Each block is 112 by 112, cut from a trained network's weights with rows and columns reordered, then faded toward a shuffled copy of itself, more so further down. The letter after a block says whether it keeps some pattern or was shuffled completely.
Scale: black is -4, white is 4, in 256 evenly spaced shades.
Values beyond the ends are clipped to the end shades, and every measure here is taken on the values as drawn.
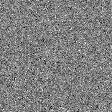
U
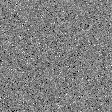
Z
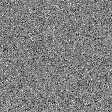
U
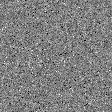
Z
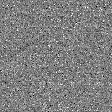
U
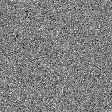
U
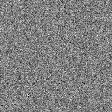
U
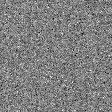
U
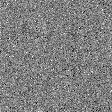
U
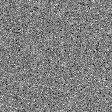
U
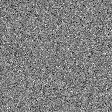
Z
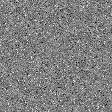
Z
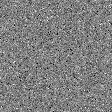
Z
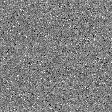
U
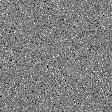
Z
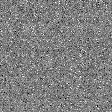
U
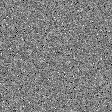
Z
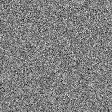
U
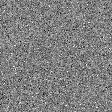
Z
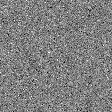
Z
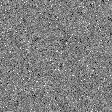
Z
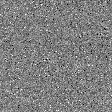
U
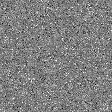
U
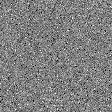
Z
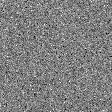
Z
